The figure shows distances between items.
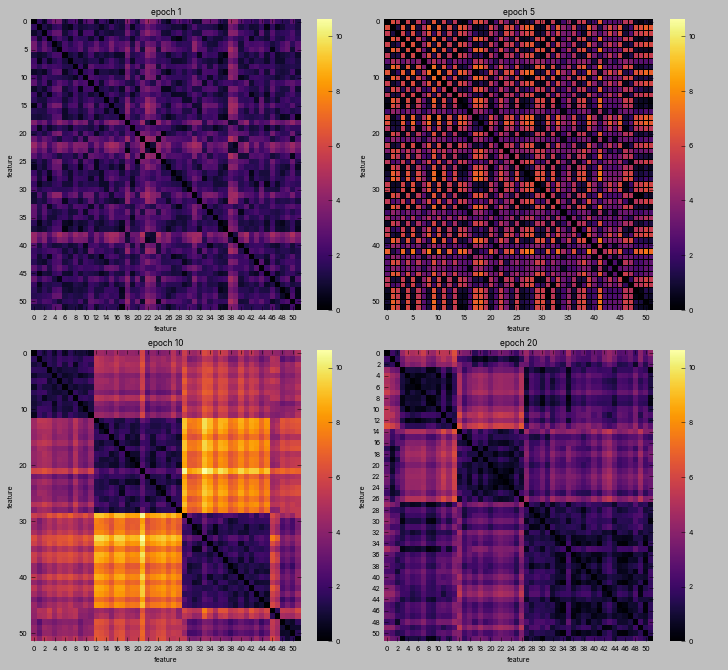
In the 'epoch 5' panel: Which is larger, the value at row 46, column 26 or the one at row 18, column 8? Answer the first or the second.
the second
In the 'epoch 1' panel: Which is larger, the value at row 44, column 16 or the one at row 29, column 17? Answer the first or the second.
the first
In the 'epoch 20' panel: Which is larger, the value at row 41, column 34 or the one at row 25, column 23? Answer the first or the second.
the second
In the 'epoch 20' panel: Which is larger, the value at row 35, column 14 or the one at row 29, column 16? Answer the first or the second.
the first
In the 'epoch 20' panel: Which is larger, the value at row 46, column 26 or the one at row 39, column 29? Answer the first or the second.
the first
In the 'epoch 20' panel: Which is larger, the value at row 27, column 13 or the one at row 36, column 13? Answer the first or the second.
the second
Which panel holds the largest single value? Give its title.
epoch 10
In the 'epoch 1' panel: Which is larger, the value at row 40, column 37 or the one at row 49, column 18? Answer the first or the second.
the second
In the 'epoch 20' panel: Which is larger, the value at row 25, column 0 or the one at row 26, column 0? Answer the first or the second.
the second
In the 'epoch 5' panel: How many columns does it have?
52
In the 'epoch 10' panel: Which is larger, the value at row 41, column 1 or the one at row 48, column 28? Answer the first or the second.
the second
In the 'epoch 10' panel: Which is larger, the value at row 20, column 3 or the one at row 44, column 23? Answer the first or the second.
the second
